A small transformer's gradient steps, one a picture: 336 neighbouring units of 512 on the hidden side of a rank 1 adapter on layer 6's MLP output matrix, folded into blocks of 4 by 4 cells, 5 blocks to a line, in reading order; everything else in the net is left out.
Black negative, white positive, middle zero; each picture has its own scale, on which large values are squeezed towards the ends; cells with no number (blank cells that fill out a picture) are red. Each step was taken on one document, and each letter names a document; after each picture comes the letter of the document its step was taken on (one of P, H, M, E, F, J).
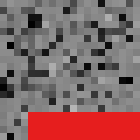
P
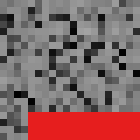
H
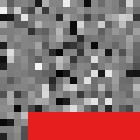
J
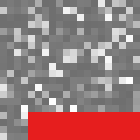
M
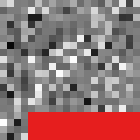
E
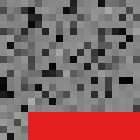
P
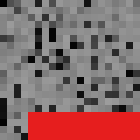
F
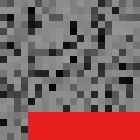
E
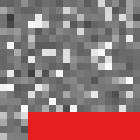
M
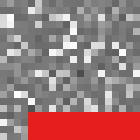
H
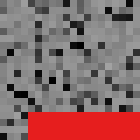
J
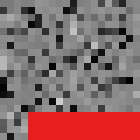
P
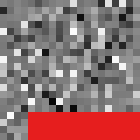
P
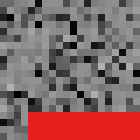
H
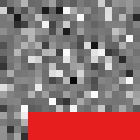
M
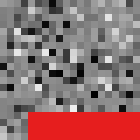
M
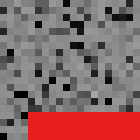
J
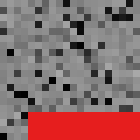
J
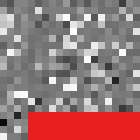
H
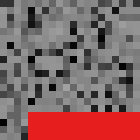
E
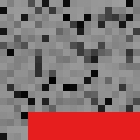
J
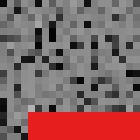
F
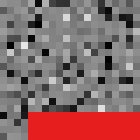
M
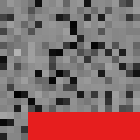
H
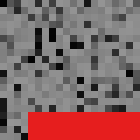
F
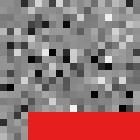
M
